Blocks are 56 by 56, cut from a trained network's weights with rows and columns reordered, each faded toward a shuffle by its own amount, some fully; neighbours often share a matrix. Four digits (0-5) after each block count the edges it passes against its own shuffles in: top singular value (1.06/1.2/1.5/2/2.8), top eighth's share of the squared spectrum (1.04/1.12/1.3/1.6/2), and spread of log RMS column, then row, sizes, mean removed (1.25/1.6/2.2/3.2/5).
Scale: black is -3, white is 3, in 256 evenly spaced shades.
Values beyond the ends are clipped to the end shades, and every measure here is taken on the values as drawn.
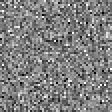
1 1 0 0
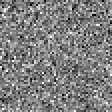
0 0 0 0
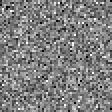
0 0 0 0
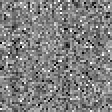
1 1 0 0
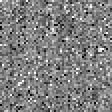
1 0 0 0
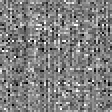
3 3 0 3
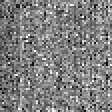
3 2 0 2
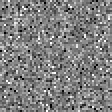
0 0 0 0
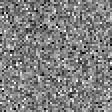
0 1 0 0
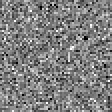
1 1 0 0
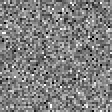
0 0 0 0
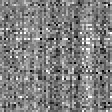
3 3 1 3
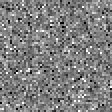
0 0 0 0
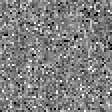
0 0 0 0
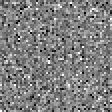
1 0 0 0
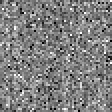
1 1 0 0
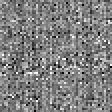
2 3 0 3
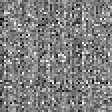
3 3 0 3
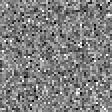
1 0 0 0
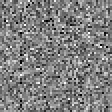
2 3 1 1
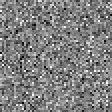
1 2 1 0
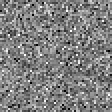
1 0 0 0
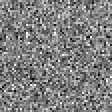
1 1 0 0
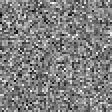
1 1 0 0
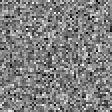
2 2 0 1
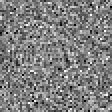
2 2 0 1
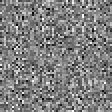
4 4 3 1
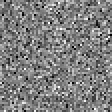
1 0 0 0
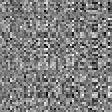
4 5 3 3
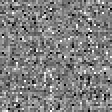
1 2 1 0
